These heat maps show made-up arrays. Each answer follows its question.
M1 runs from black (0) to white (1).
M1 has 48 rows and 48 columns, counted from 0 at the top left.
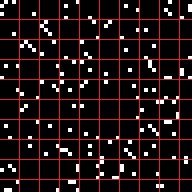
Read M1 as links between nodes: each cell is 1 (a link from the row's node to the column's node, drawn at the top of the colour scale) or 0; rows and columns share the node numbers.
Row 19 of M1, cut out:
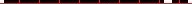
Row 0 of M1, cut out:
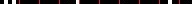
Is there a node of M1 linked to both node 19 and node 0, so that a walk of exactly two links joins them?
yes
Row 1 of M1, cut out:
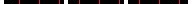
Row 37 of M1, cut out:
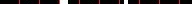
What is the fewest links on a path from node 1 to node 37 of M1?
2
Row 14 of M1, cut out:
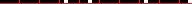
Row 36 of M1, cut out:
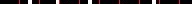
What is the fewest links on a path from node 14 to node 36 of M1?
1
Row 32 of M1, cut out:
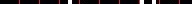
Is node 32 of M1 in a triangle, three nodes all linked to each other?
yes
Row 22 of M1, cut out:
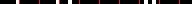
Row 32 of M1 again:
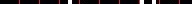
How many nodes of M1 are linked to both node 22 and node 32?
2
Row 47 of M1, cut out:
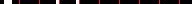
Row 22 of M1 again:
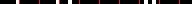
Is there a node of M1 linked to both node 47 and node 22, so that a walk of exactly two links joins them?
yes
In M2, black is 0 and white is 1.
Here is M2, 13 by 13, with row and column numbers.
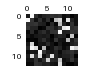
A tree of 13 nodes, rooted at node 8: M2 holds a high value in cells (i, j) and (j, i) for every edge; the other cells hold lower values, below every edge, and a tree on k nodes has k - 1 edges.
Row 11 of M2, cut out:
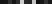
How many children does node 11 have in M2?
1
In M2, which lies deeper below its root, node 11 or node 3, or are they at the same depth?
node 3
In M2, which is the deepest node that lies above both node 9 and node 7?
1
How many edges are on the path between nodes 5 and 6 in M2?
5
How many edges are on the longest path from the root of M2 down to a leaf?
4
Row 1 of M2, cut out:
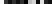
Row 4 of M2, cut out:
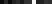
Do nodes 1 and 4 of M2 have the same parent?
yes
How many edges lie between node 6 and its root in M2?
3
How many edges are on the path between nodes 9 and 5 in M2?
6
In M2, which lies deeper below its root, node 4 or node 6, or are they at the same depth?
node 6
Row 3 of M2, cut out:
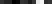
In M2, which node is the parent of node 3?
10
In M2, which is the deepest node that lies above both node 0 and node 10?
1
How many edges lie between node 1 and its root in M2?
1
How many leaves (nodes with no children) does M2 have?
8
